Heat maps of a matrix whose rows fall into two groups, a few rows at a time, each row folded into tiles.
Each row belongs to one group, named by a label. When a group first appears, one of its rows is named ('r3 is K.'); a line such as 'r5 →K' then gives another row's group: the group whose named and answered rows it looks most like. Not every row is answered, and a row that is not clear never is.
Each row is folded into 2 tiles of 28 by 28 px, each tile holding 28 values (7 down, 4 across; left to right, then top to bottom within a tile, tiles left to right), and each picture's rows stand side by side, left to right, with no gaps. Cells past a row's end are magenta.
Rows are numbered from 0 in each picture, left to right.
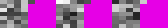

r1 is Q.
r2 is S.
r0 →Q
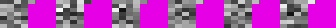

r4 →S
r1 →Q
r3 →S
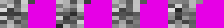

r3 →Q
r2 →Q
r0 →Q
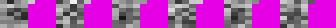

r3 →S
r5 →Q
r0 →S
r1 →S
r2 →Q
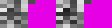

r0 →Q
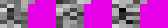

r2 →Q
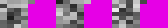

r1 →S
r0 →Q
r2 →Q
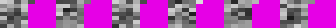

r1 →S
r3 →S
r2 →Q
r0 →Q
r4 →S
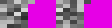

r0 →S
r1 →Q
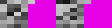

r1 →S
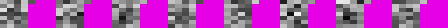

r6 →Q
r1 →S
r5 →S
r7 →S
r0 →Q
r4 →S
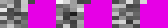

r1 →Q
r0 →Q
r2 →S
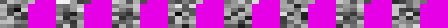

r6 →Q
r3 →S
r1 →Q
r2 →Q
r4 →S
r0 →S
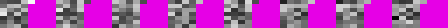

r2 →Q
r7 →S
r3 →S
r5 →S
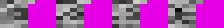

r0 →S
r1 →S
